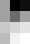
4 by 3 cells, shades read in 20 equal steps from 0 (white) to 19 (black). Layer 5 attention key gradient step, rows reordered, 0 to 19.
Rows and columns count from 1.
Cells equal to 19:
1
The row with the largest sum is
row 1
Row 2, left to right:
7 11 7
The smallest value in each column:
4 1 0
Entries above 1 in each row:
3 3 3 1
